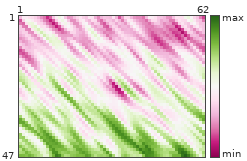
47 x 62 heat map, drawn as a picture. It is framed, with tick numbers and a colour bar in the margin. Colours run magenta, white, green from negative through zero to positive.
The top right is the ninth with the lowest average. There is an overall slope up to the bottom. There are no lone odd cells. The grain runs diagonally down to the right. Overall the values sit about 50% of the way up the scale.
